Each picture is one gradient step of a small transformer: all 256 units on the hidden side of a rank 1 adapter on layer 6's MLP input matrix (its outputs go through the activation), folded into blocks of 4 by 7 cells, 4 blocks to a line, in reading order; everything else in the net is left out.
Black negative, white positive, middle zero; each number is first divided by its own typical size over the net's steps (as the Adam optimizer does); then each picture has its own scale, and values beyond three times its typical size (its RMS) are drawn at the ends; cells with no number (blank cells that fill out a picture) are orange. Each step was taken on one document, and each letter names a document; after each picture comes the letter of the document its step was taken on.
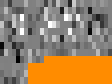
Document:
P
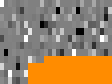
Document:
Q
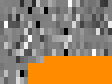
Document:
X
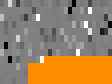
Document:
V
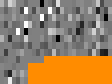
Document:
Q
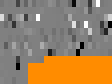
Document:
V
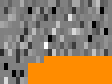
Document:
X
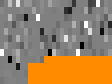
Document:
V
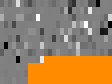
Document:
V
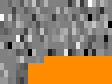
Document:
X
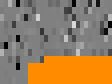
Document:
V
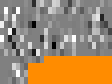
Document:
P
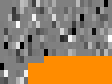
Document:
X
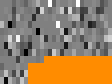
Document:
X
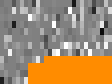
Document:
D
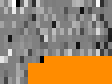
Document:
D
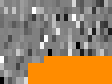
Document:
D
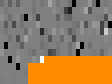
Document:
V
